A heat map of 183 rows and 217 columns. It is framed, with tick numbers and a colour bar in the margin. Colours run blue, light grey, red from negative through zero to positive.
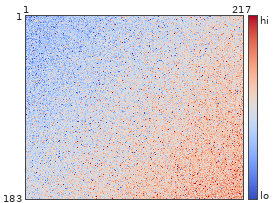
Slope: up to the bottom right. Ninth with the lowest average: top left. Grain: fine. Ninth with the highest average: bottom right.
